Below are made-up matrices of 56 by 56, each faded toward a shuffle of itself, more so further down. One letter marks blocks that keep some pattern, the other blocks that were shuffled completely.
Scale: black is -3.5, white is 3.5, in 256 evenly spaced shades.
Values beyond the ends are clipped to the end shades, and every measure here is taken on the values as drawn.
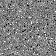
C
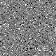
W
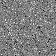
C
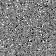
C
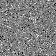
C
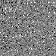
W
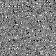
W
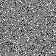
C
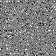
W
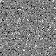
W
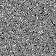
C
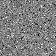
C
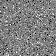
C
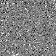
W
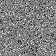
C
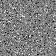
C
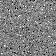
C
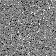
C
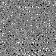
W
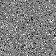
W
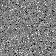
C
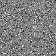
W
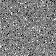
C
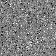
C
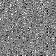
W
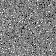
C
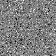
W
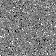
C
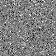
C
